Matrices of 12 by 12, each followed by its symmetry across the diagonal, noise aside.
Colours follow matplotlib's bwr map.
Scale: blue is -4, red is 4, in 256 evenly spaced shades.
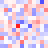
neither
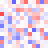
antisymmetric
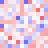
symmetric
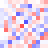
antisymmetric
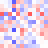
antisymmetric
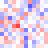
neither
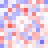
symmetric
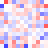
antisymmetric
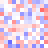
antisymmetric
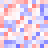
symmetric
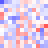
neither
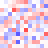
neither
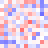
symmetric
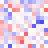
antisymmetric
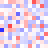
neither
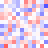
antisymmetric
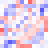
symmetric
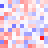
neither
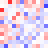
symmetric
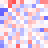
antisymmetric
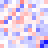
symmetric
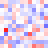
neither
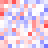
neither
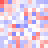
symmetric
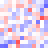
symmetric
